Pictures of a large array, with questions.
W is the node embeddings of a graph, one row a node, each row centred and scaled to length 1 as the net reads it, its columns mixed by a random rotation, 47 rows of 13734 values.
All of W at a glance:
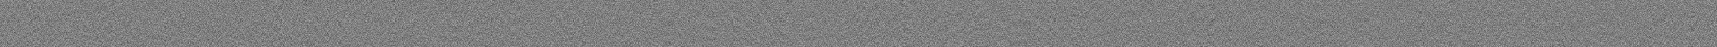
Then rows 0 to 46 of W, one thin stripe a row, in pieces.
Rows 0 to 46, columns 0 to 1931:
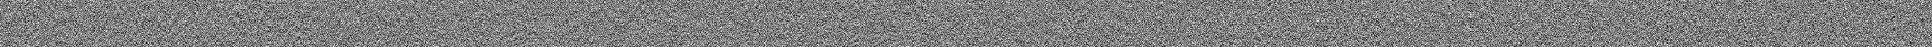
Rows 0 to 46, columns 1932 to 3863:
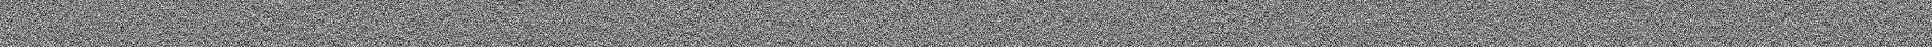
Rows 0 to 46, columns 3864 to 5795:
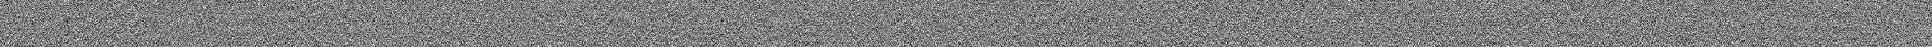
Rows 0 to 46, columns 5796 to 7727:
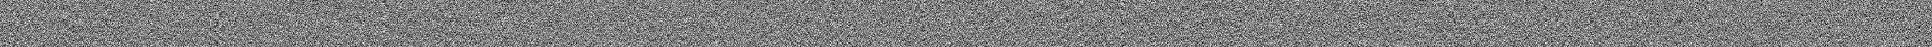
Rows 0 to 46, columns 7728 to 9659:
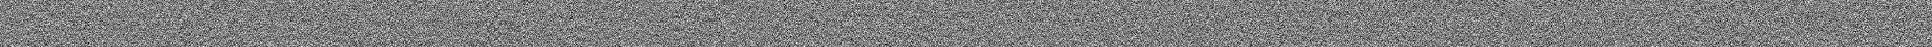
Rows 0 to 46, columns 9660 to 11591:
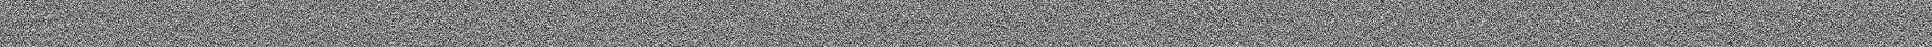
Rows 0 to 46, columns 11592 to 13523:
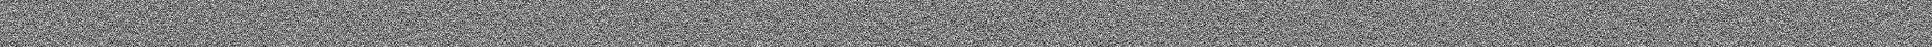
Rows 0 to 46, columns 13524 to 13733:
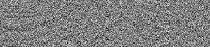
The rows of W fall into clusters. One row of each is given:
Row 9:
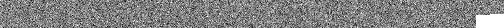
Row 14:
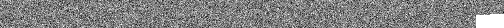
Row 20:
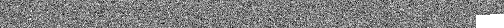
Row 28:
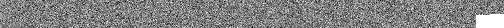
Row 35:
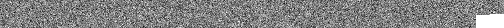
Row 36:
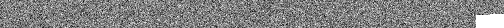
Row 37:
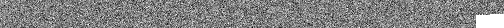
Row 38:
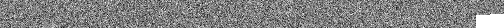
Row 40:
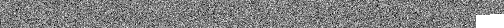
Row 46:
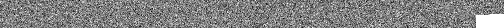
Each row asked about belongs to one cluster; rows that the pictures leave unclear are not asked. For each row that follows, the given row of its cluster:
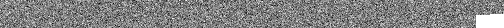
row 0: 37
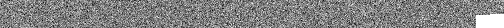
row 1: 9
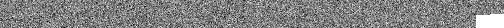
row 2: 38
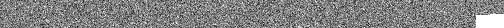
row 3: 36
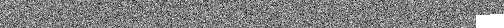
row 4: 37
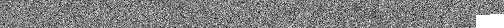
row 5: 35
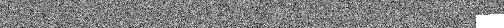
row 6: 46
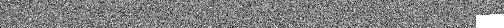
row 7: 20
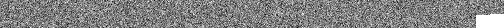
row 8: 38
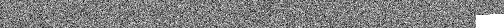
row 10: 36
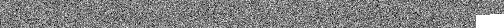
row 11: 40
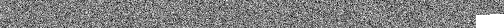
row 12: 28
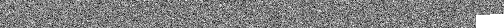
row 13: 37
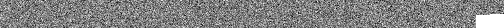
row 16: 28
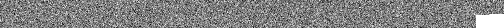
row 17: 46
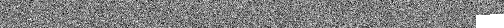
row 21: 20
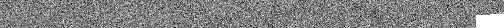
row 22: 35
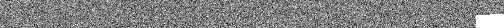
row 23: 9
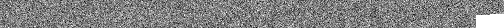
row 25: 35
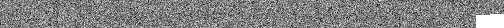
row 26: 40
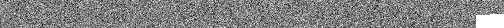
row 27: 40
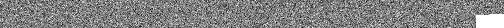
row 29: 46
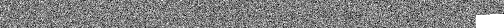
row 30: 28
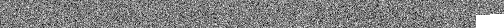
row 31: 40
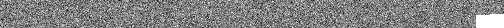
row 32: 14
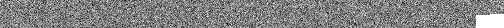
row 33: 9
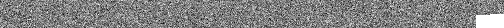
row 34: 20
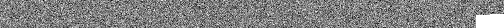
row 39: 28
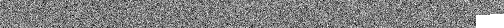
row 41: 9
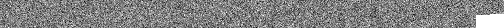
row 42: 35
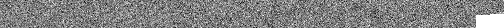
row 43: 35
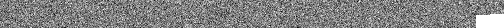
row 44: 38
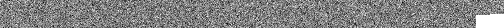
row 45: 9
